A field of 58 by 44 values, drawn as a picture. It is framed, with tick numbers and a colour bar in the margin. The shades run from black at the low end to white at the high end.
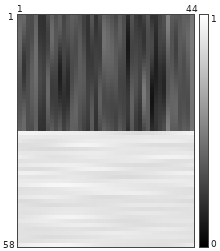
The table splits into 2 rows of 1 panel. Panel 1,1: low, streaked downward. Panel 2,1: very high, streaked across, faint in contrast.
